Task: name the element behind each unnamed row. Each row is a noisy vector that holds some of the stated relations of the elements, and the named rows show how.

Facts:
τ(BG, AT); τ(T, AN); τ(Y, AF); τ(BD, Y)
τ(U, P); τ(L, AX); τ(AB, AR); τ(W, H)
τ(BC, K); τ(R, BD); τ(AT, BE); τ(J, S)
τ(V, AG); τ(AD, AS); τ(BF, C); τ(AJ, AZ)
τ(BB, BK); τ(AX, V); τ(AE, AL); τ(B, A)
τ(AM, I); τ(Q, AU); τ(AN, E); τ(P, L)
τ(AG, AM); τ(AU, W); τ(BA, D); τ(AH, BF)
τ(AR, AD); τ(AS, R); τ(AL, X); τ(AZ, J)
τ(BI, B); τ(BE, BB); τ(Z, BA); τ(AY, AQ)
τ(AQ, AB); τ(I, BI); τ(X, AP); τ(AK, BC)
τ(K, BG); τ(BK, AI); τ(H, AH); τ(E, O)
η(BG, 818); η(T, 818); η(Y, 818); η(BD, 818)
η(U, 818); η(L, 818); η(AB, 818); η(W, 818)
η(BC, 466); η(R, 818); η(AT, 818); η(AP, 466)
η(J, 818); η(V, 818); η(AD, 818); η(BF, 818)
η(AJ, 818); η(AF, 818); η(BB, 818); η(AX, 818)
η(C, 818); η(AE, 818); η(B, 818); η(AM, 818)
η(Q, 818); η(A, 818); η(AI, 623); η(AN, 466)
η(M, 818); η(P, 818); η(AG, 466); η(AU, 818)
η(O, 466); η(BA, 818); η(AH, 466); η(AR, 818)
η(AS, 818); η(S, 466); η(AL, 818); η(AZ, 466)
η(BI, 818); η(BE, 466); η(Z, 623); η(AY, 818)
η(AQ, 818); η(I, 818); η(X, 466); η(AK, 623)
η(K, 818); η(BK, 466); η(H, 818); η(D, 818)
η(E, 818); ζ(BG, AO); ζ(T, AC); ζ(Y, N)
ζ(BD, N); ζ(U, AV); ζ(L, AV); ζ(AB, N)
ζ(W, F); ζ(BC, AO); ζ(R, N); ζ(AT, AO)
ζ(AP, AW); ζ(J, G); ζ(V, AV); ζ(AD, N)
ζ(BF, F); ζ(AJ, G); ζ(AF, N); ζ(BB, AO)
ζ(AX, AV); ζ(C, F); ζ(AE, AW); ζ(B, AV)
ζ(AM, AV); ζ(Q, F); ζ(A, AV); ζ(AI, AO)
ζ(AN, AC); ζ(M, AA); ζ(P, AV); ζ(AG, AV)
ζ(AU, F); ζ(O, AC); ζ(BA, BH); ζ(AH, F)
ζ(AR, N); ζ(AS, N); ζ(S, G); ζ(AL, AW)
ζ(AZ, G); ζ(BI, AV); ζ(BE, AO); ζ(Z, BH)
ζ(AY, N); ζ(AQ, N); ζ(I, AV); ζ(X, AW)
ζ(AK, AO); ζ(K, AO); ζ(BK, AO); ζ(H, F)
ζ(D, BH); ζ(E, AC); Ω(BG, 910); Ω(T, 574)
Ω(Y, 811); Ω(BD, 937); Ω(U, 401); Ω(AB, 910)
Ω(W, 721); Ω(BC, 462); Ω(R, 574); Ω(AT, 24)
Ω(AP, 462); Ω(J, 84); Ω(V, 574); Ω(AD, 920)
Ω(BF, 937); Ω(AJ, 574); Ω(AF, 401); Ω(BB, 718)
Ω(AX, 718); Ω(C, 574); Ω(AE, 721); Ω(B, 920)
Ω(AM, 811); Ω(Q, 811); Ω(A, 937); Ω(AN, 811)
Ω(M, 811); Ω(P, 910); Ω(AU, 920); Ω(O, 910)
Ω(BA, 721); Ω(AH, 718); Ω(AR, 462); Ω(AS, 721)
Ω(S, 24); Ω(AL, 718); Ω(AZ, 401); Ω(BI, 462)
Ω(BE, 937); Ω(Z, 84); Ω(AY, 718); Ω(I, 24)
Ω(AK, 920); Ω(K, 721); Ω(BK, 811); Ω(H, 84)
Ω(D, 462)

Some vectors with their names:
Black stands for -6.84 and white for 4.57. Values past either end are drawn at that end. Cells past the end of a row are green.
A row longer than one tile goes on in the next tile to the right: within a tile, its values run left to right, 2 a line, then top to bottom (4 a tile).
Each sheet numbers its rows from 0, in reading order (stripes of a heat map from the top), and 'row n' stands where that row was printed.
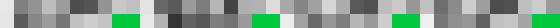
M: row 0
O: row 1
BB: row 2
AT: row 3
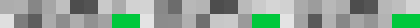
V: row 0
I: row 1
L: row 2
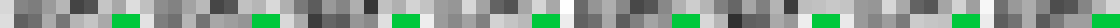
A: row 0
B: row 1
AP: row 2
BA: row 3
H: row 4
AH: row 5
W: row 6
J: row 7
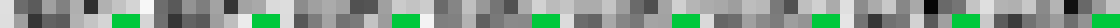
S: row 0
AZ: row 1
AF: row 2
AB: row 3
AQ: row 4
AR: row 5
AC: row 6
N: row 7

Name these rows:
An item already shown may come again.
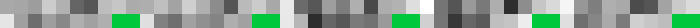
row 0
AL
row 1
AY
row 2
O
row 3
AN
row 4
AM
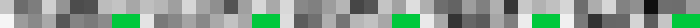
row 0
BG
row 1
AS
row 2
A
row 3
BC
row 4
AO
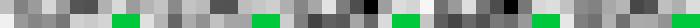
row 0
K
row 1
AX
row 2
AI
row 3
Z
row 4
B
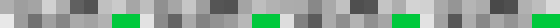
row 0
AL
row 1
E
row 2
V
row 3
L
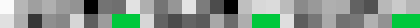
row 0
AV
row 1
AK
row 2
AD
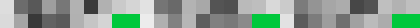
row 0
S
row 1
P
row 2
BF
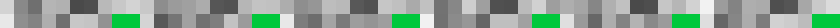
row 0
I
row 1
BD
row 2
D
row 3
AT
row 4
BI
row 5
AM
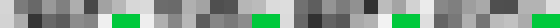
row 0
X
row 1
P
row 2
BE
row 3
U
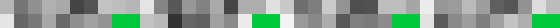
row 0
AU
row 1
AG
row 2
BG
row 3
Y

